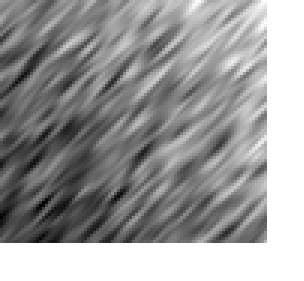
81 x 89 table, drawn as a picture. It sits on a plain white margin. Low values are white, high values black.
Slope: up to the bottom left. Grain: diagonal, up to the right. Ninth with the highest average: bottom left. Average level on the scale: 50%. Ninth with the lowest average: top right. Odd rows or columns: none.
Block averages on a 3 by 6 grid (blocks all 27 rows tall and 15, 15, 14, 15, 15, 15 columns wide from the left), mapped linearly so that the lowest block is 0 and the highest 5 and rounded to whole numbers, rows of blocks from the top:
3 3 2 2 1 0 / 4 4 3 3 2 1 / 5 5 4 3 3 2
